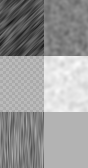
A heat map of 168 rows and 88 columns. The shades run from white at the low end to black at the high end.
The table splits into 3 rows of 2 panels. Panel 1,1: high, slanting up to the right. Panel 1,2: middling, blotchy, faint in contrast. Panel 2,1: low, checkered, faint in contrast. Panel 2,2: very low, blotchy, faint in contrast. Panel 3,1: middling, streaked downward. Panel 3,2: low, flat.
